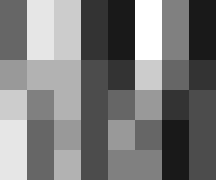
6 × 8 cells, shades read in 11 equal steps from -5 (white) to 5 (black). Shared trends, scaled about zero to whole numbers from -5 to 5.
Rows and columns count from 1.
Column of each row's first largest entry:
5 5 5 7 7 7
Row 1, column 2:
-4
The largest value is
4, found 6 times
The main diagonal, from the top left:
1 -4 -2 2 -1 0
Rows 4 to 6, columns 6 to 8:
-1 3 2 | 1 4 2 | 0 4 2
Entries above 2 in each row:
3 3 2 1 1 1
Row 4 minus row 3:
-2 2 0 0 -2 2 2 -1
